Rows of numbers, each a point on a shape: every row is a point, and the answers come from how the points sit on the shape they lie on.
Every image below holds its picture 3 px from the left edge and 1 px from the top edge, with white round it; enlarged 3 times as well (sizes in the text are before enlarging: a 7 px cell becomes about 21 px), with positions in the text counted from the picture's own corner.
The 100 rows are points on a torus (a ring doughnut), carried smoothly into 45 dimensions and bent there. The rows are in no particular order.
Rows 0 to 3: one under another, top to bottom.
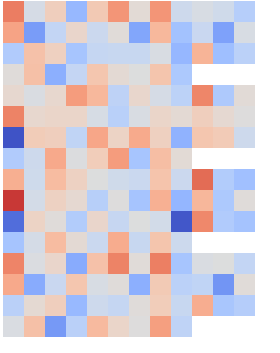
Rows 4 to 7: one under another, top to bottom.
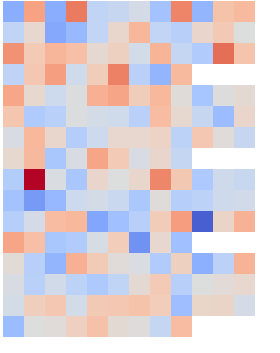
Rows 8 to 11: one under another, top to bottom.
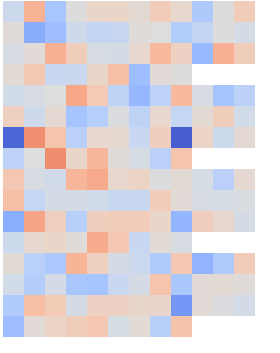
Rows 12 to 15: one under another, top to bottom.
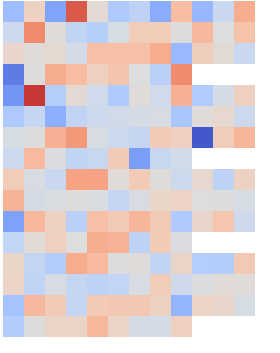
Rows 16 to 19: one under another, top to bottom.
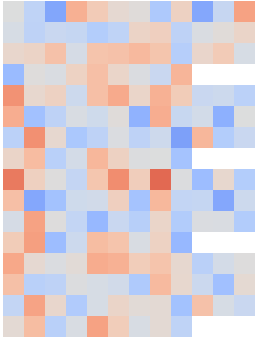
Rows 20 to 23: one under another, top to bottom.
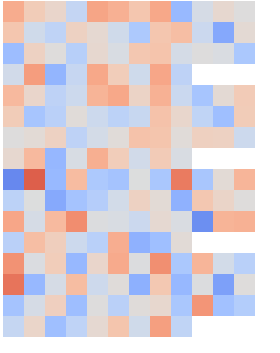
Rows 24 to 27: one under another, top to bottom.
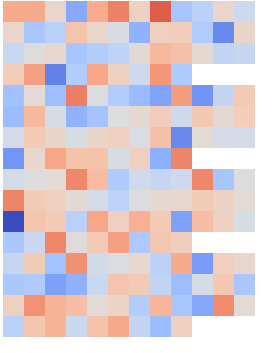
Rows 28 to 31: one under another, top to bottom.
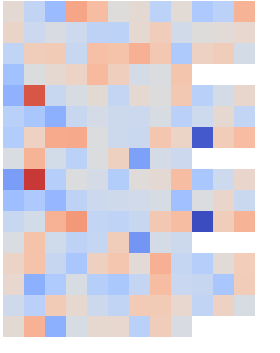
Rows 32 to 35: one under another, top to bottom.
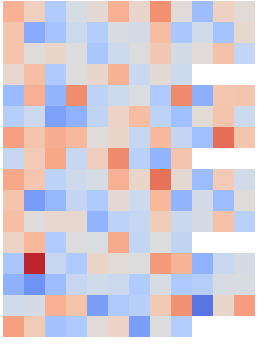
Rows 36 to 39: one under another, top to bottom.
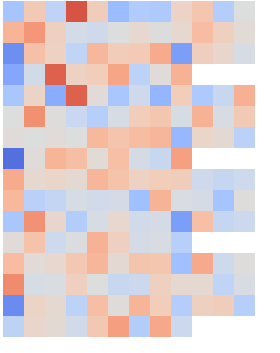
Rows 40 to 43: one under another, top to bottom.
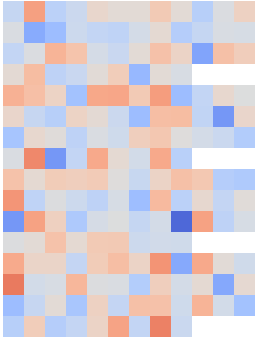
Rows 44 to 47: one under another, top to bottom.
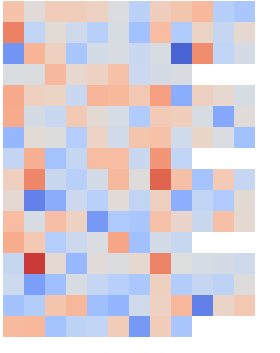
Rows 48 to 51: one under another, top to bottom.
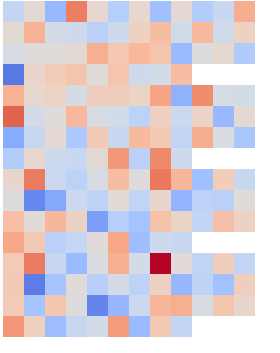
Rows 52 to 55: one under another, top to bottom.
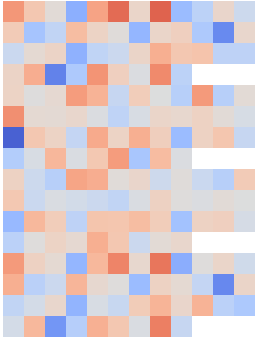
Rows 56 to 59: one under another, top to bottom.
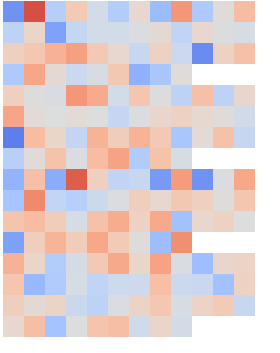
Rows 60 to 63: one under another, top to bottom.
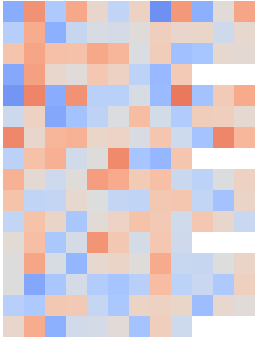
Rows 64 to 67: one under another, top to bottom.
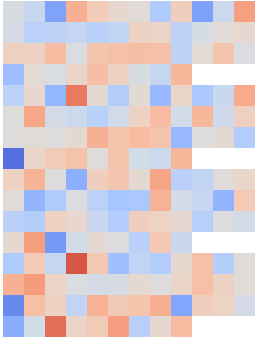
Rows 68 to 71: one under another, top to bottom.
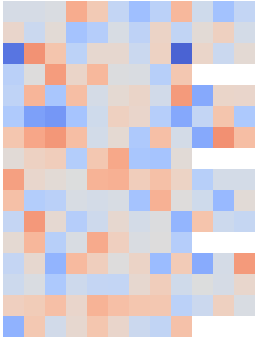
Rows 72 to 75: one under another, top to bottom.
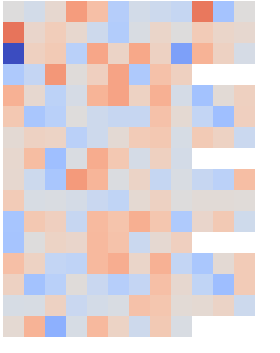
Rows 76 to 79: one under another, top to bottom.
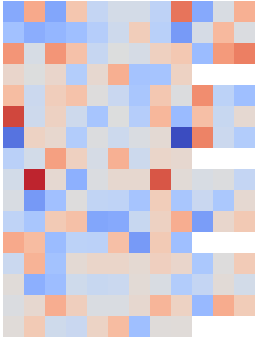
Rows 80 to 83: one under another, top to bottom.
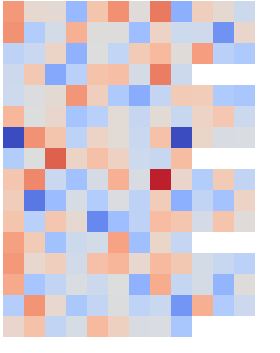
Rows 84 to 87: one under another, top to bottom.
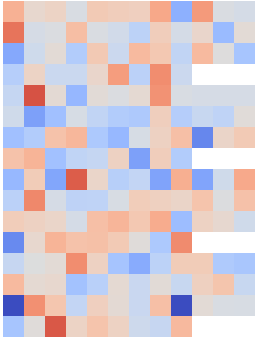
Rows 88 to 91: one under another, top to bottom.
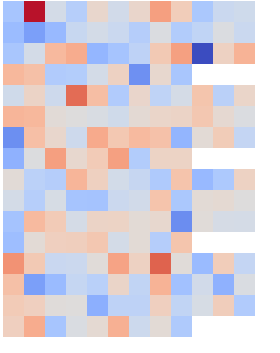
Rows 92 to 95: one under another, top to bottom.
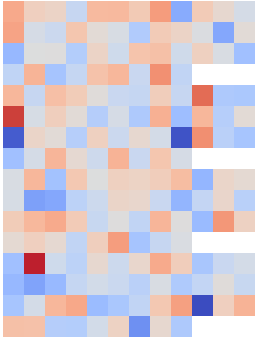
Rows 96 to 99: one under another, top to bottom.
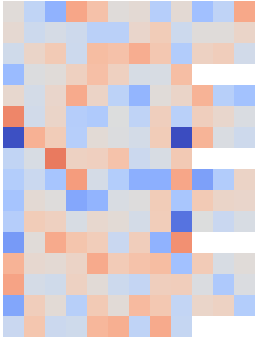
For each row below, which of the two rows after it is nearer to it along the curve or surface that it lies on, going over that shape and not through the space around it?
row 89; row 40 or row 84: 84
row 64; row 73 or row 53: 53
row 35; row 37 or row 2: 37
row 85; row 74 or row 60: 60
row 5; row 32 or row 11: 32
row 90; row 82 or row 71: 71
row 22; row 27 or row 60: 60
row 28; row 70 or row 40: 70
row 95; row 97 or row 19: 19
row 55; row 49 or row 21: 49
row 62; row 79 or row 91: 91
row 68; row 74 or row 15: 15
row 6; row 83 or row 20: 20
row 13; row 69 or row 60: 60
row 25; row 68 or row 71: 68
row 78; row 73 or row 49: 73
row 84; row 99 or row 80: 99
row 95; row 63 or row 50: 63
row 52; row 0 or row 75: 0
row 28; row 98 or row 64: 64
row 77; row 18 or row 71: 18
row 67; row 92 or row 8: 92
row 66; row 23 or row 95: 95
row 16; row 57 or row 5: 57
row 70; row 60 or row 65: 65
